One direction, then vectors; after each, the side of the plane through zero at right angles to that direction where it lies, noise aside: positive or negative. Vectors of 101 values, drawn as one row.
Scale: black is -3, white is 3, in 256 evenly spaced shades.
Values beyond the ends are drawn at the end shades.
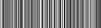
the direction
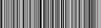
negative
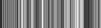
negative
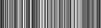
positive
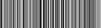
negative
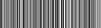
negative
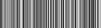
negative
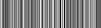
positive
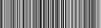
negative
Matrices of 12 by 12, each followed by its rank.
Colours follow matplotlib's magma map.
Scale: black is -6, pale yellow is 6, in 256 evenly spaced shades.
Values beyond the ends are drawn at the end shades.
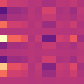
one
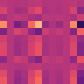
one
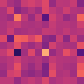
two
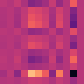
one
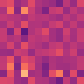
two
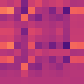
two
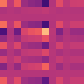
one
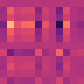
one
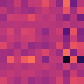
two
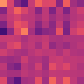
two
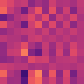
two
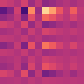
one
